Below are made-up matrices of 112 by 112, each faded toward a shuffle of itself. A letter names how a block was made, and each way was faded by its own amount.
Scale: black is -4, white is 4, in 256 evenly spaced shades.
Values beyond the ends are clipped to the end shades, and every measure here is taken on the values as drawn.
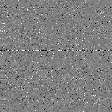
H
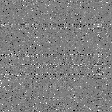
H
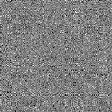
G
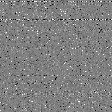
H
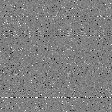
H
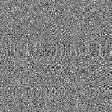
G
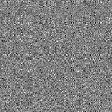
G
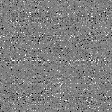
H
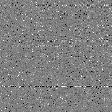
H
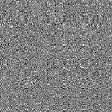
G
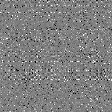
H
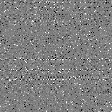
H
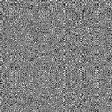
G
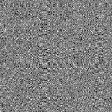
G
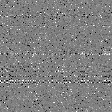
H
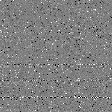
H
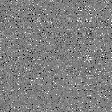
H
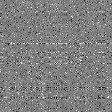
H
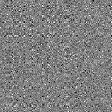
G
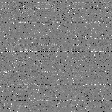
H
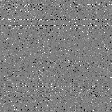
H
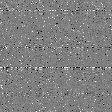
H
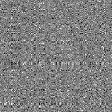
G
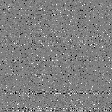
H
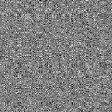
G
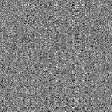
G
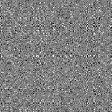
G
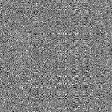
G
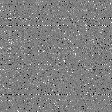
H
